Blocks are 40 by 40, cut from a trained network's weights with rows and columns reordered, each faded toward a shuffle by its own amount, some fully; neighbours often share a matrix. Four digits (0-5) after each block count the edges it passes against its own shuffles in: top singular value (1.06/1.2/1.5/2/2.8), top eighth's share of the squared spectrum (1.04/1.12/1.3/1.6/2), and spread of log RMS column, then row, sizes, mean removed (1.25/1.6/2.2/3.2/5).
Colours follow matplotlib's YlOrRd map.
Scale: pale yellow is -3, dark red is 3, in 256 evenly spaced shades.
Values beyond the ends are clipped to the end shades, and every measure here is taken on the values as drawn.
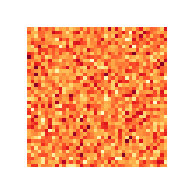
0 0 0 0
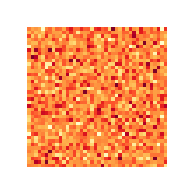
0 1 0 0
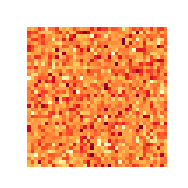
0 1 0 0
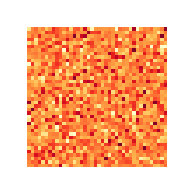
0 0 0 0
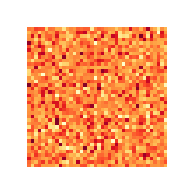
2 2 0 0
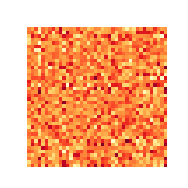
3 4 2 2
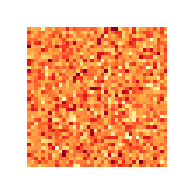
0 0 0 0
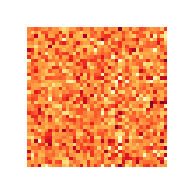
2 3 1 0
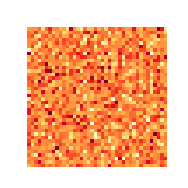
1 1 0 0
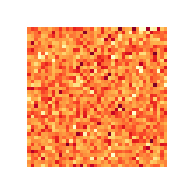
0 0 0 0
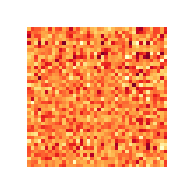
2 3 2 2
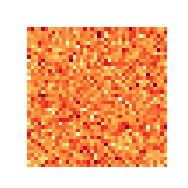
0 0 0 0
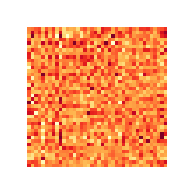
3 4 2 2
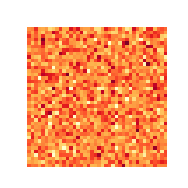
1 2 0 0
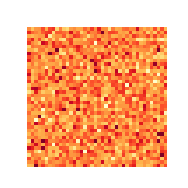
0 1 0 0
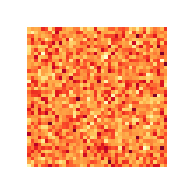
0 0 0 0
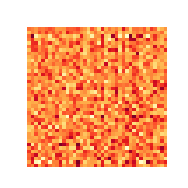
2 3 1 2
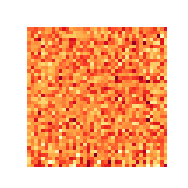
3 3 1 2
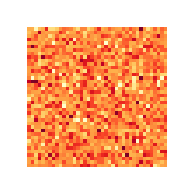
0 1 0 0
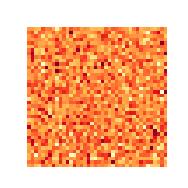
0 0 0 0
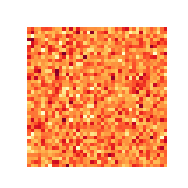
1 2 1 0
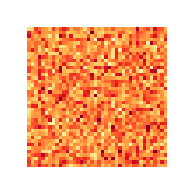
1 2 0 0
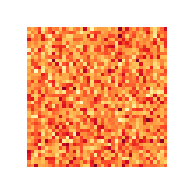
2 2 0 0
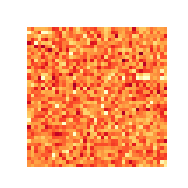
2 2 0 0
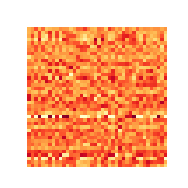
4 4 1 3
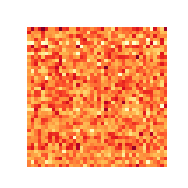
3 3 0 2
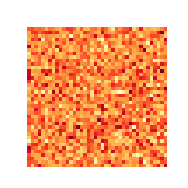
1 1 0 0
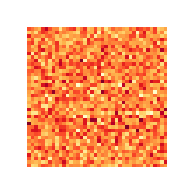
2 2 0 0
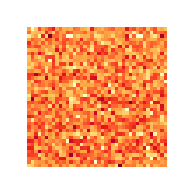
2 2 0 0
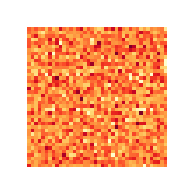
2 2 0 1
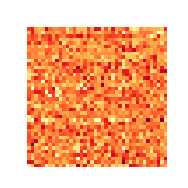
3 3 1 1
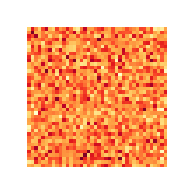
2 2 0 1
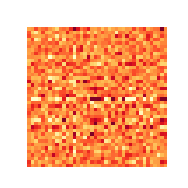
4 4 1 2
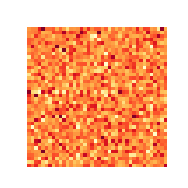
2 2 0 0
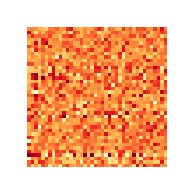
3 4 0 2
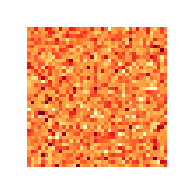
0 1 0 0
